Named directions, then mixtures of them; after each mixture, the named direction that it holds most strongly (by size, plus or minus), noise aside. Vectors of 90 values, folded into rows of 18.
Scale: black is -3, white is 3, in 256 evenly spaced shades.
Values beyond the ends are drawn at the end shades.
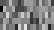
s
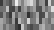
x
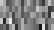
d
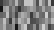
s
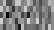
x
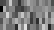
s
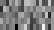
s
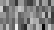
s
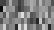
s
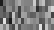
d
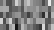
d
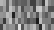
x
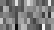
d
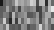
x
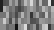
s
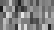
s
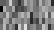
s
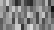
x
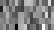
s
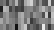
s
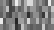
x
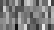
s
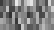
x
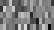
s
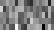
s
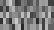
d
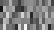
s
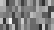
d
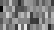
s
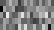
s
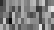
d
